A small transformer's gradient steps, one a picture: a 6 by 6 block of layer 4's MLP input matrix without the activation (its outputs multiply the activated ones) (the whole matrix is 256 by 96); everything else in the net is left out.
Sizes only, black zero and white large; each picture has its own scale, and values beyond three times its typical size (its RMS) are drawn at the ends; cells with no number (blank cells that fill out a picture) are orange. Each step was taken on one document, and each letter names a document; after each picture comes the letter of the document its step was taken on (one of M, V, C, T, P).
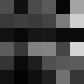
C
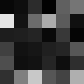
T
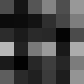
C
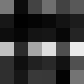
C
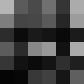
C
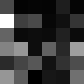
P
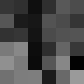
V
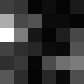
P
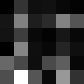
V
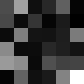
V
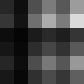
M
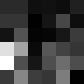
V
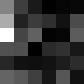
P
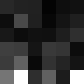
V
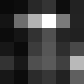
M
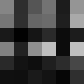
C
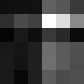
M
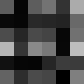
C
